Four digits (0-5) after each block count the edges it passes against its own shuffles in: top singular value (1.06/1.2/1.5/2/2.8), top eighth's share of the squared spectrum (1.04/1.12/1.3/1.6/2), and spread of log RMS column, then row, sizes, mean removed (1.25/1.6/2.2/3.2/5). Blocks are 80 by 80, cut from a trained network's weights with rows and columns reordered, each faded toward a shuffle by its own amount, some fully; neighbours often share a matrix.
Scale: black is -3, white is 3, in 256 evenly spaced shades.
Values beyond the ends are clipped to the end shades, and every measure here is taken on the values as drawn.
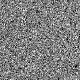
2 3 1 1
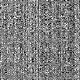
4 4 1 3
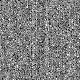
2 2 0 1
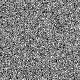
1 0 0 0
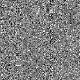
3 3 3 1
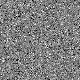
1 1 1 0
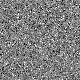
0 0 0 0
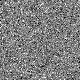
0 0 0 0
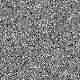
2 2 0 3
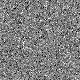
1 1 0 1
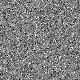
0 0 0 0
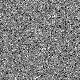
0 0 0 0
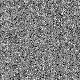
1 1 0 0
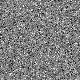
1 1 0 0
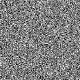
2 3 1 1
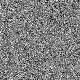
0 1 0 0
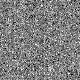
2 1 0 1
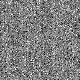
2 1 0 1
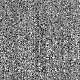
2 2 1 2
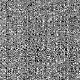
3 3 0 3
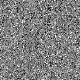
2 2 2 0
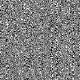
3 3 3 1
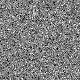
1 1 1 0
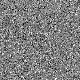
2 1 1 0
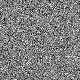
2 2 0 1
